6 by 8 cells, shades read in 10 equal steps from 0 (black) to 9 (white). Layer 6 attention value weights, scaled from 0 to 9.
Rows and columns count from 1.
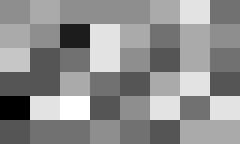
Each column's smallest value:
0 3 1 3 3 3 4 3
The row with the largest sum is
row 5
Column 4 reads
5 8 8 4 3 5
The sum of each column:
24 29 29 33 28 30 38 30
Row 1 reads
5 6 5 5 5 6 8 4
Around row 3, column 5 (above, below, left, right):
6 3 8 3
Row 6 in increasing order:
3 3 4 4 4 5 6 6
